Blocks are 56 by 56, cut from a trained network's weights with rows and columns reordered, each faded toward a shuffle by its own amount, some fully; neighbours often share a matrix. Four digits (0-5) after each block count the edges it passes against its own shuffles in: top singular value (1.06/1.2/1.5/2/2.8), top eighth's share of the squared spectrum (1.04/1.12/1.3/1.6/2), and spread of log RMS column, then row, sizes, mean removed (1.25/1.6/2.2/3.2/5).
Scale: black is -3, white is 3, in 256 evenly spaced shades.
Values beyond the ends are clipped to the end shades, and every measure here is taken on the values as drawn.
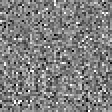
3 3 1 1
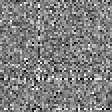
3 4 1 2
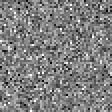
0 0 0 0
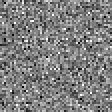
2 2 0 1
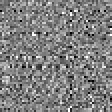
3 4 1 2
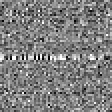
4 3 0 3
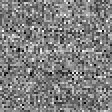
3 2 0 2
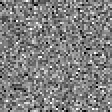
0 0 0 0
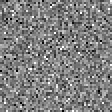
0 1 0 0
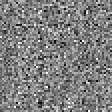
3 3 1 1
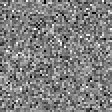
0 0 0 0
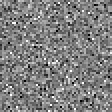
0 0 0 0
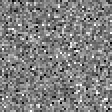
0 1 0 0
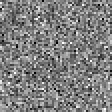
2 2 0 0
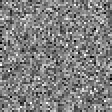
0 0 0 0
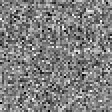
2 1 0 0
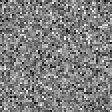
1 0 0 0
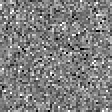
1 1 0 0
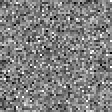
1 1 0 0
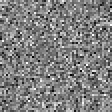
1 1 0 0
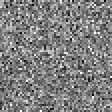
2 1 0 0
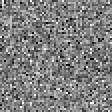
1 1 0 0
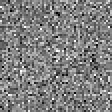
3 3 1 1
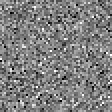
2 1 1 0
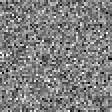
1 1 0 0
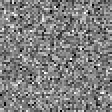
2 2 0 0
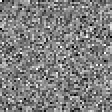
2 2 0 0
